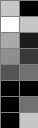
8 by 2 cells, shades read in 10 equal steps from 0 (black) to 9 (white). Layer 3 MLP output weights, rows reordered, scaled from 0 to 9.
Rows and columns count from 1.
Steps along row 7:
up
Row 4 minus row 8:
5 -5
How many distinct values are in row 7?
2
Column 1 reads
7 9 6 5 3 0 0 0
